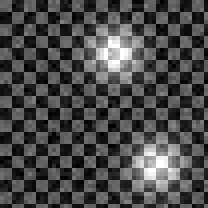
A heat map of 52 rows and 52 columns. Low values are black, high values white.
Odd rows or columns: none. Bumps: two. Average level on the scale: 30%.
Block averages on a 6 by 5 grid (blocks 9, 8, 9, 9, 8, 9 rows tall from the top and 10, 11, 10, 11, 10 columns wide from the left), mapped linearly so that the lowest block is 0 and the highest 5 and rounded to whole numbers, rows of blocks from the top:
0 0 1 0 0 | 0 0 5 2 0 | 0 0 1 1 0 | 0 0 0 1 0 | 0 0 0 4 2 | 0 0 0 2 1
